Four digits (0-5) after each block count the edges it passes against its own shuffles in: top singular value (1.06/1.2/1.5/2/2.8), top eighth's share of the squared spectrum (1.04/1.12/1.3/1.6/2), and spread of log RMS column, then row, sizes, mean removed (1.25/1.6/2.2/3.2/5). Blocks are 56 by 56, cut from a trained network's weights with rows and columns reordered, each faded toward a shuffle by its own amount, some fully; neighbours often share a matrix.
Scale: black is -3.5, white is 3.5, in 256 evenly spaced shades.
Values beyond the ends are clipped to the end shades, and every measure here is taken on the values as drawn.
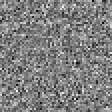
1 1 0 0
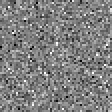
1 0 0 0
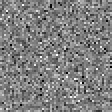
1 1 0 0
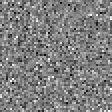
0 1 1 0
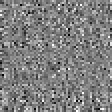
3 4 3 3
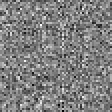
3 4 2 2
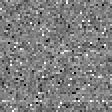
1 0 0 0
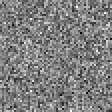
0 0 0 0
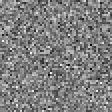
0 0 0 0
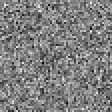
2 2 0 1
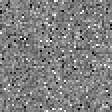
0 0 0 0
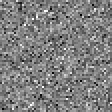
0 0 0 0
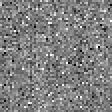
0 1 0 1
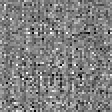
2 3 0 2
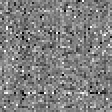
2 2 0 2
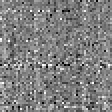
2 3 0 3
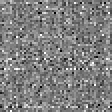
2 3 0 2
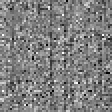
3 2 0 2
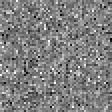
1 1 0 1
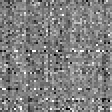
3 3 0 3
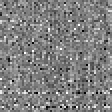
2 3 0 2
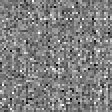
2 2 0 2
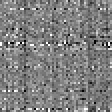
3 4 0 3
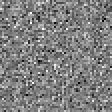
2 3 1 0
